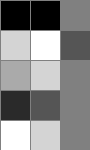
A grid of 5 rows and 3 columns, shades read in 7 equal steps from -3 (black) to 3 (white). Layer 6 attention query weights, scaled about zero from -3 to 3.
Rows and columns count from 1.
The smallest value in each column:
-3 -3 -1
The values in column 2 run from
-3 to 3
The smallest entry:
-3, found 2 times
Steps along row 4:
up up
